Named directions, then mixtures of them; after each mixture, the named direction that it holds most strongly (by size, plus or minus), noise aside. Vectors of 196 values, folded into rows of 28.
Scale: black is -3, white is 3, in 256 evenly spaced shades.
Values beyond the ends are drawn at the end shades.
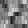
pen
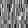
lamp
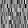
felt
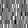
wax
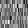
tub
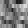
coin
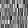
tub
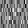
felt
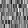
tub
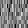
lamp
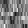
pen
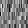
lamp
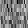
felt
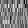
tub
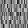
felt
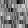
coin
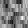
coin
